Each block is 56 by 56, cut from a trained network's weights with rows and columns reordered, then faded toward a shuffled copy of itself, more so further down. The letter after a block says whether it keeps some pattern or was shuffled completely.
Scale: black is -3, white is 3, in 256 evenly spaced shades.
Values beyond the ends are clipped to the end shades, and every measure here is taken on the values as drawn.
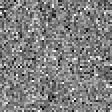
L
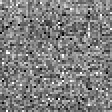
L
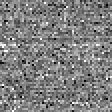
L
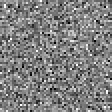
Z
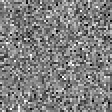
Z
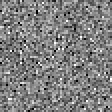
Z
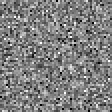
Z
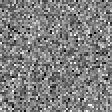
L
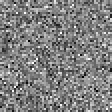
Z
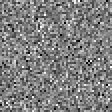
Z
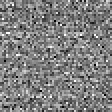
L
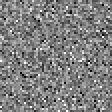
Z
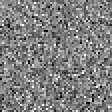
Z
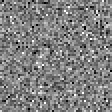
Z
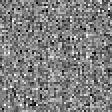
L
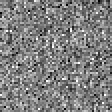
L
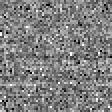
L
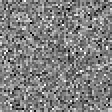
Z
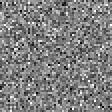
L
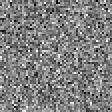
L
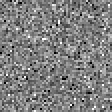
Z
